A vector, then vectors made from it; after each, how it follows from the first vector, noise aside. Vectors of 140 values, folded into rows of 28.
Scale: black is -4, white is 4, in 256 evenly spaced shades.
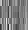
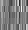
reversed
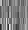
copied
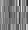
reversed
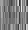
reversed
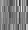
reversed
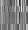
reversed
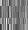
copied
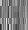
copied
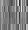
reversed
